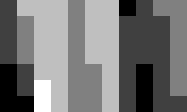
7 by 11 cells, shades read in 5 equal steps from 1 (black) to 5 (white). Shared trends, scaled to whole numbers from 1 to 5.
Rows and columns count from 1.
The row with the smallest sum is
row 7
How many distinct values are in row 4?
3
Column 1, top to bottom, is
2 2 2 2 1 1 1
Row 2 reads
2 3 4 4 3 4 4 2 2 2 3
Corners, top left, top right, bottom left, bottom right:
2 3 1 2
